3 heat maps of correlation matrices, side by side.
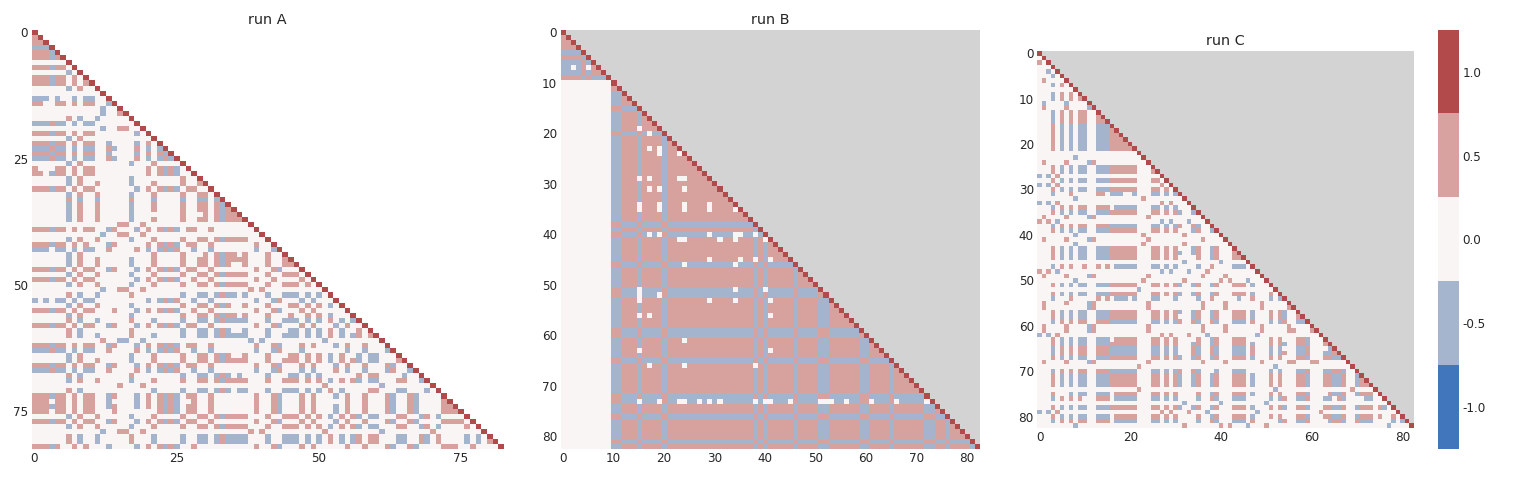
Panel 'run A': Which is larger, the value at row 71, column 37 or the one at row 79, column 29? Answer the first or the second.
the second
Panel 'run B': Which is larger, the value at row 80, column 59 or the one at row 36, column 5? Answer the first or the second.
the second
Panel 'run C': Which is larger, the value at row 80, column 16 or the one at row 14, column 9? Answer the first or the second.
the second
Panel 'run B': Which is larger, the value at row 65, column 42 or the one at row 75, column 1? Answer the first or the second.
the second
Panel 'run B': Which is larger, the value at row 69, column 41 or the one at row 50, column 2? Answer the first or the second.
the first
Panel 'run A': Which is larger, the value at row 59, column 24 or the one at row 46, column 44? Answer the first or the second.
the second
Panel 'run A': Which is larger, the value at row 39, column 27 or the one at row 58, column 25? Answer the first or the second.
the first
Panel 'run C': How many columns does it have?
83
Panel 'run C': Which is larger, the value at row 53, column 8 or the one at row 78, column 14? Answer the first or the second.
the first
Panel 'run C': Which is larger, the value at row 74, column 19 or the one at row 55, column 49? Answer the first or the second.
the second
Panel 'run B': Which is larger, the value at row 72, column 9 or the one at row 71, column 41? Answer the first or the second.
the second
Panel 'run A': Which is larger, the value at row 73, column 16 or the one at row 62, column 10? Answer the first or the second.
the second
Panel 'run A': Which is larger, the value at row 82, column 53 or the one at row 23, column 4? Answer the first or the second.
the first
